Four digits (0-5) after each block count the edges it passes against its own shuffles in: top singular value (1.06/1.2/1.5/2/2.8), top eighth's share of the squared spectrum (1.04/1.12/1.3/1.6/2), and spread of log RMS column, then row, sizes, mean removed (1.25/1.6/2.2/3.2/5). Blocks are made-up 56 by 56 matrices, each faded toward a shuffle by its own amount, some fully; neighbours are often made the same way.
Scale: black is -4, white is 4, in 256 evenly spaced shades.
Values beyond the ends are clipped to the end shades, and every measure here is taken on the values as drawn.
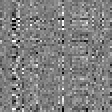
4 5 4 2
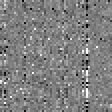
4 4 2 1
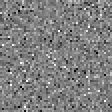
1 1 0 0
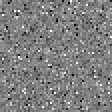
1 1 0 0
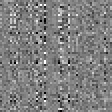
4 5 3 2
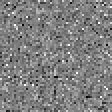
2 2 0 1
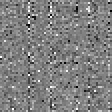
4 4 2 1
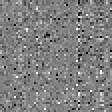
4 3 2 1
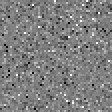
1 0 0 0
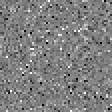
3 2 0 0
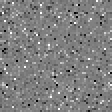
1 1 0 0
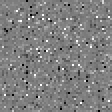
1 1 0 0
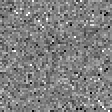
0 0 0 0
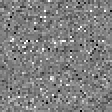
1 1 0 1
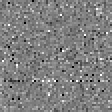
2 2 0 1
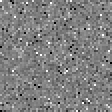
0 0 0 0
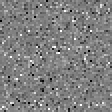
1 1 0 0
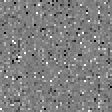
2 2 1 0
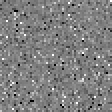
1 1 0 0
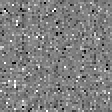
2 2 0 1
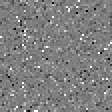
2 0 0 0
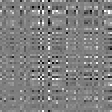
5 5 4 4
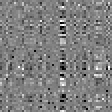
5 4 3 3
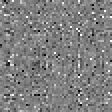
4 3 1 1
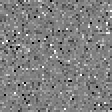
2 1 0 0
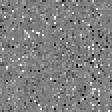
3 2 1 0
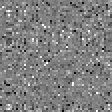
4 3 1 2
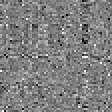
4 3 1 1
